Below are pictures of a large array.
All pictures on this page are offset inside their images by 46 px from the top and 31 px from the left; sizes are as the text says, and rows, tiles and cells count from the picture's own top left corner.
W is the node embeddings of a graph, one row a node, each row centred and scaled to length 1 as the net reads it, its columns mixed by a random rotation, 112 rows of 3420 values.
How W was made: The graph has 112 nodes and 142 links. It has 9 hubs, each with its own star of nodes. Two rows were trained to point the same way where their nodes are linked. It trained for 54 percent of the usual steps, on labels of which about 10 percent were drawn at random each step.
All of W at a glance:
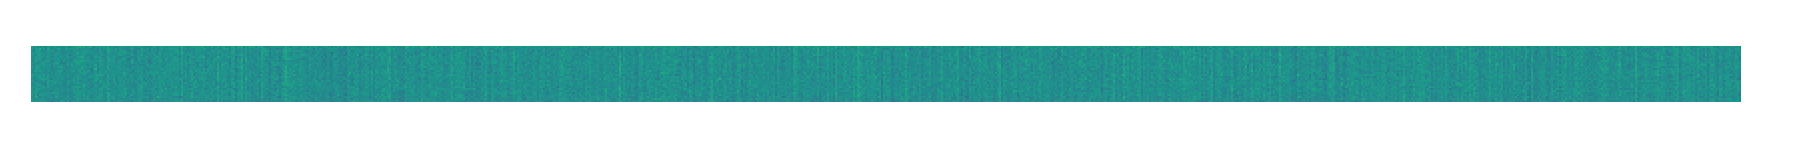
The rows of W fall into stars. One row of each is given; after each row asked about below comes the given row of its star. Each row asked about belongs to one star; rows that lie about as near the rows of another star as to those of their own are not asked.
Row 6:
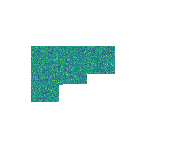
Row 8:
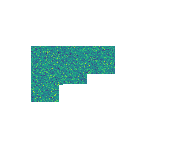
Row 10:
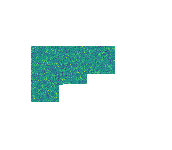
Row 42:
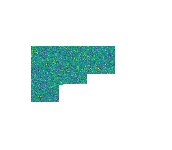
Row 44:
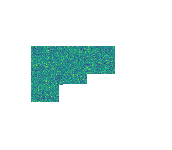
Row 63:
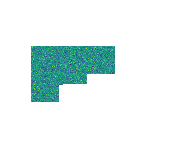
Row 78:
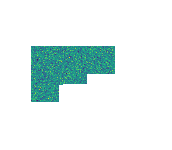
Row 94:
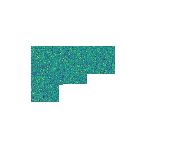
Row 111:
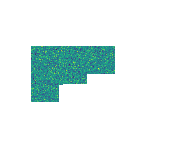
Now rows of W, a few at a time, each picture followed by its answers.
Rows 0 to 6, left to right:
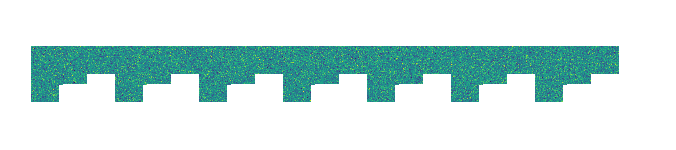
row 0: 94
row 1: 42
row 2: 63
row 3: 94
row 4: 8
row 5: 6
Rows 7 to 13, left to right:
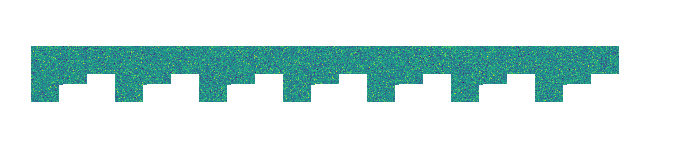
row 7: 94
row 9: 8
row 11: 94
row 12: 44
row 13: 6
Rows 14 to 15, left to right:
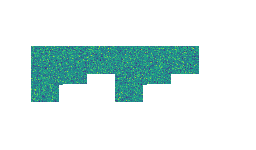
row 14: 94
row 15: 78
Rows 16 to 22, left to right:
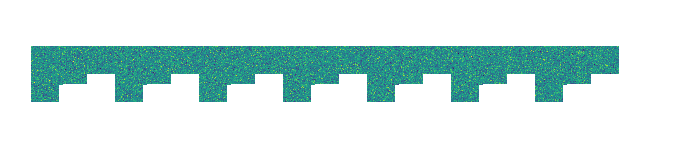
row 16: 6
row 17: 42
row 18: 6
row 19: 42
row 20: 63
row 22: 111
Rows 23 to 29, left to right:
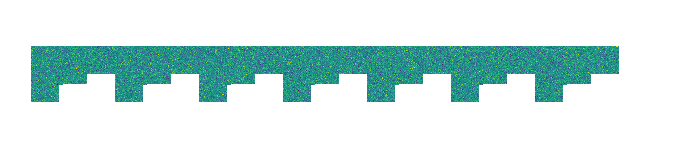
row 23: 10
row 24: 8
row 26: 94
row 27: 78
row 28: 63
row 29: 63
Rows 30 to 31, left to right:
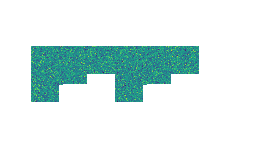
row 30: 94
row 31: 94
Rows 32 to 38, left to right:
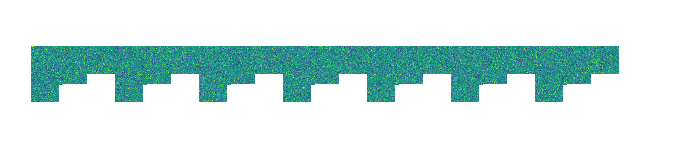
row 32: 94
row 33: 78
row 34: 44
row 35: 63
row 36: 44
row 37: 111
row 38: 44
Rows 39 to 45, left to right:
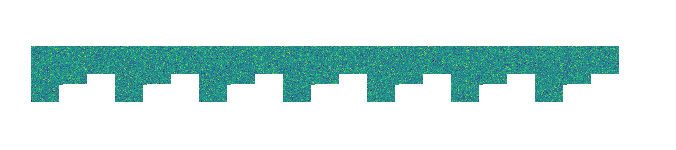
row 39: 63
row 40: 111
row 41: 42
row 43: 6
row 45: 44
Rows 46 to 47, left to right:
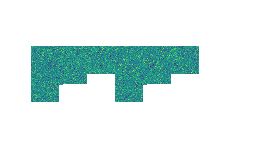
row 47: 111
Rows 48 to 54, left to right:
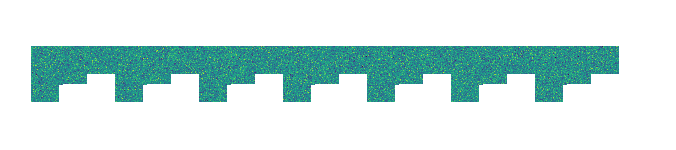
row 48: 44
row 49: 111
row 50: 78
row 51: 6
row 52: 111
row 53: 111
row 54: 63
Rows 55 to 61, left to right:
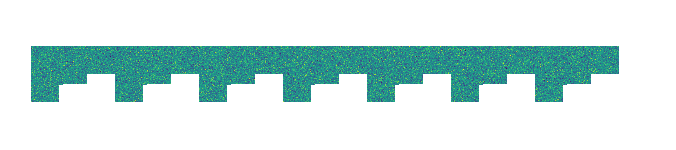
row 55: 78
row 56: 78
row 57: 42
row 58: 42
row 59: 42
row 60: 94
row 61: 8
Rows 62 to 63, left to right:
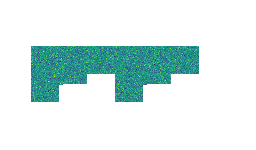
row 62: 6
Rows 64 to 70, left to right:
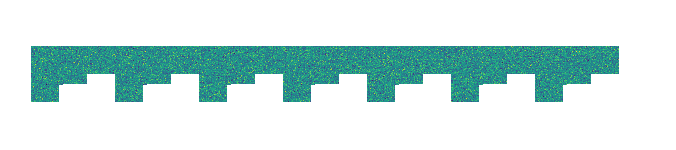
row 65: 63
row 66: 44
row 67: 8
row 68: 42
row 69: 78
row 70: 42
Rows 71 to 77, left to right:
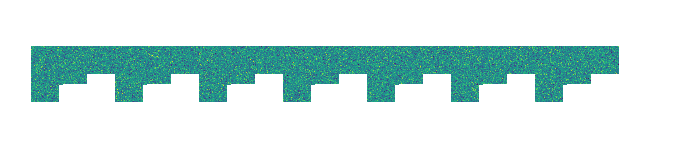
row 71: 111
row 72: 10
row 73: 44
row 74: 8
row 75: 6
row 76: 10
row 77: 8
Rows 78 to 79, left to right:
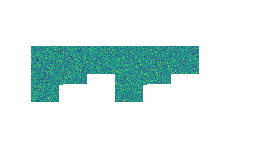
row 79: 6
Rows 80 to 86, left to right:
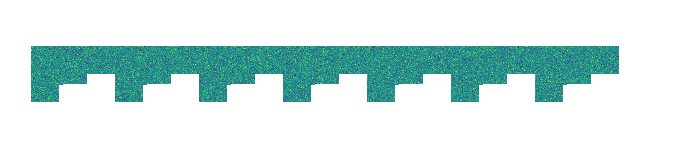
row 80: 63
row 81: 111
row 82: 78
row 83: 42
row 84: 111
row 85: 6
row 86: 6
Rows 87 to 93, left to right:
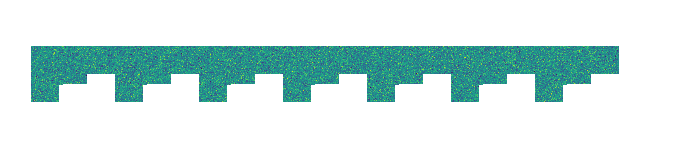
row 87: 42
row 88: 78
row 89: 10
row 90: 111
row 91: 63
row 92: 44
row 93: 42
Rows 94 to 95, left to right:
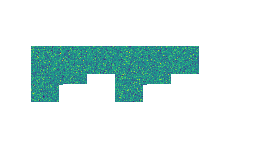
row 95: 63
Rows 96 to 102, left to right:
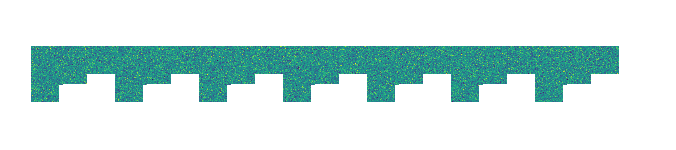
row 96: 44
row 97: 78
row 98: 63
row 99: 94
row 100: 111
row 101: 78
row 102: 10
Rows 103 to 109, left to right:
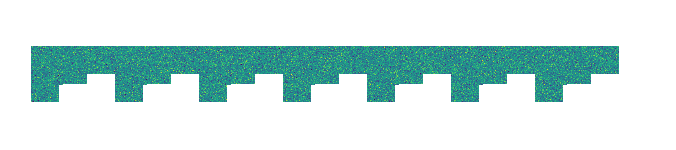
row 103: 78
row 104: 42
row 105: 10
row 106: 63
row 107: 63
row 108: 63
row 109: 111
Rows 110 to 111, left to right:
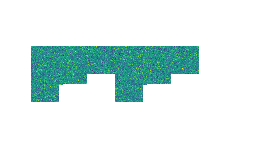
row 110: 42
